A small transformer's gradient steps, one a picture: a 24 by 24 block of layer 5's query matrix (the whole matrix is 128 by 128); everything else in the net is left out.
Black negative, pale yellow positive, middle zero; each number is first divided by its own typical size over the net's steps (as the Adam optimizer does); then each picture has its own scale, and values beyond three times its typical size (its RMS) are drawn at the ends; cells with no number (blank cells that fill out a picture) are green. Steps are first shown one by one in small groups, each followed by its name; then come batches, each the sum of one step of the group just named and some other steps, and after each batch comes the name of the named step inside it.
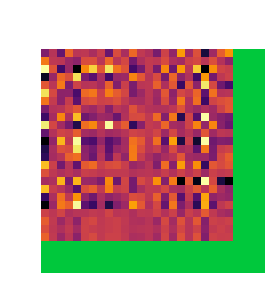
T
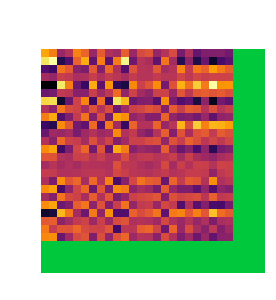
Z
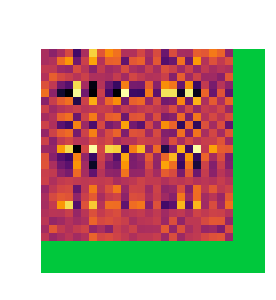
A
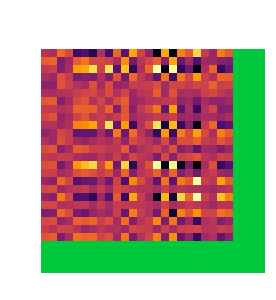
Z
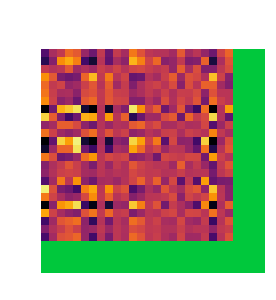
T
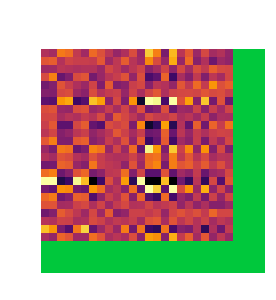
Z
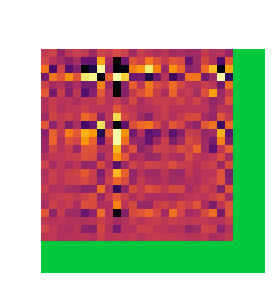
A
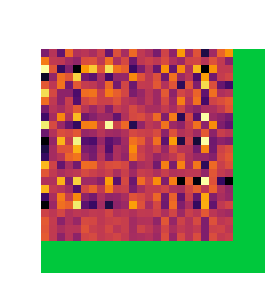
T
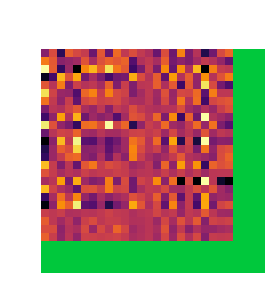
T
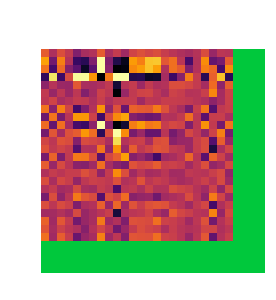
Z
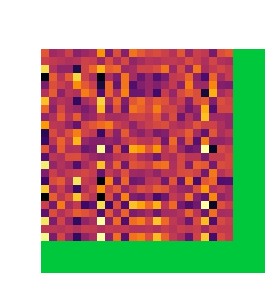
T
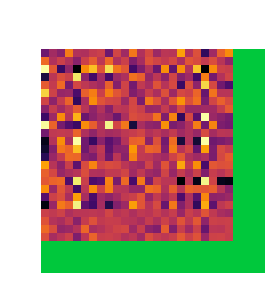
T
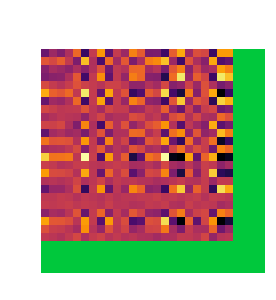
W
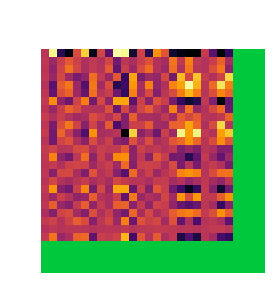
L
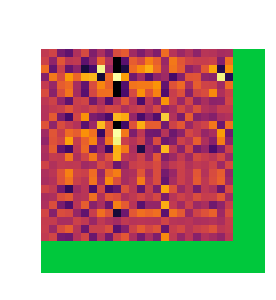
L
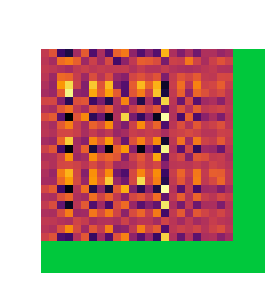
L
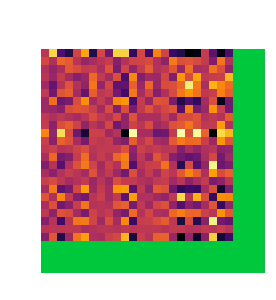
L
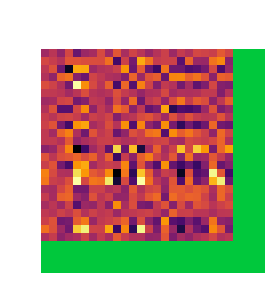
W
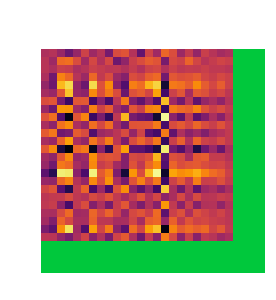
L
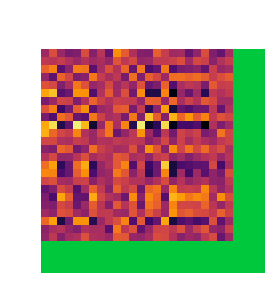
L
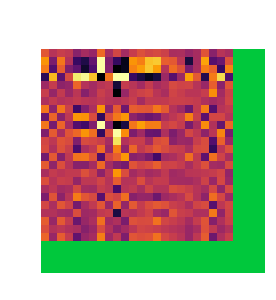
W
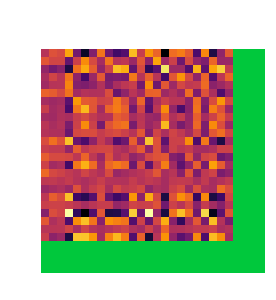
W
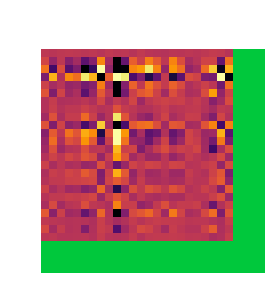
W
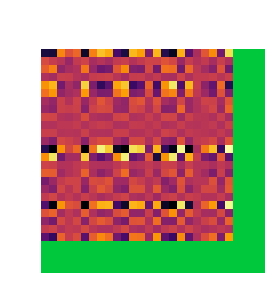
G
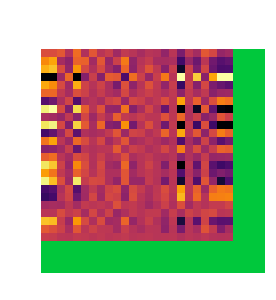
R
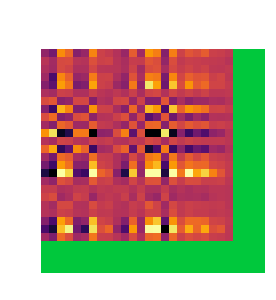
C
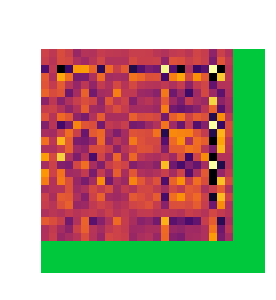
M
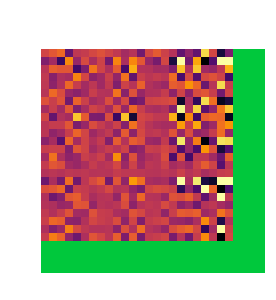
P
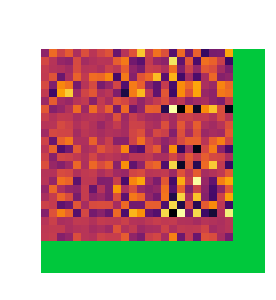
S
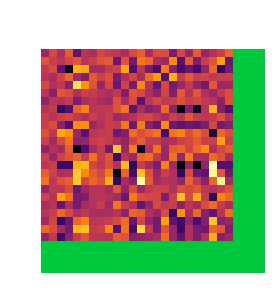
S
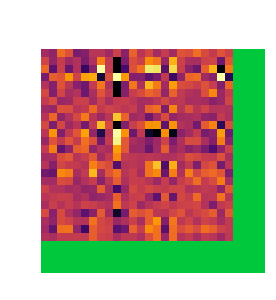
C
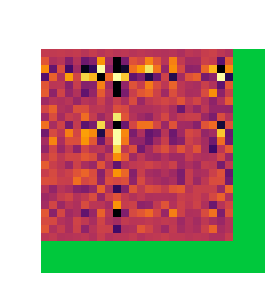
R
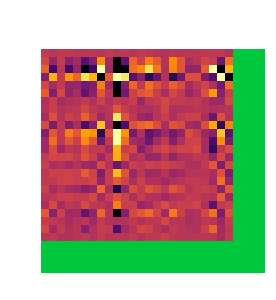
M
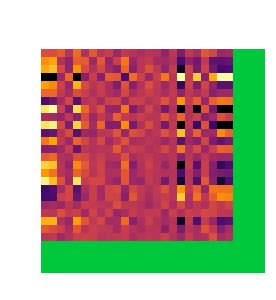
R
